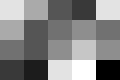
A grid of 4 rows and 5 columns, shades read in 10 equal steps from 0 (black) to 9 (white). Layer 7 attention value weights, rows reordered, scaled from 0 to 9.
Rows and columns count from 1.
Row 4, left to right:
2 1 8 9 0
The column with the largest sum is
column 4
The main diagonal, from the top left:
8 3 5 9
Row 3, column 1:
4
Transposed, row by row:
8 6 4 2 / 6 3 3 1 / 3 4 5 8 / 2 5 7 9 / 8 4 5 0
